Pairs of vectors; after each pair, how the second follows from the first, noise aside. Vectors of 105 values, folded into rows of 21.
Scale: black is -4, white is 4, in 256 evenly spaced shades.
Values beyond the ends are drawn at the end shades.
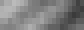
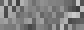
sign-scrambled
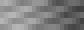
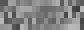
sign-scrambled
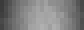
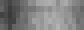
wrapped around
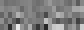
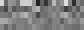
reversed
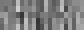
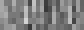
wrapped around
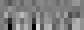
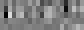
wrapped around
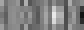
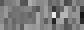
sign-scrambled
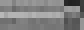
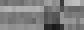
wrapped around
